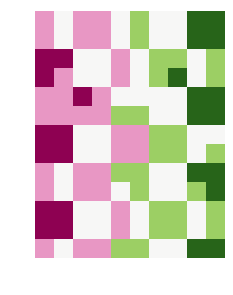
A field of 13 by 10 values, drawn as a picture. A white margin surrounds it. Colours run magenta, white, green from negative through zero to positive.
The field climbs toward the right. The middle left is the ninth with the lowest average. A checkerboard runs through the table.
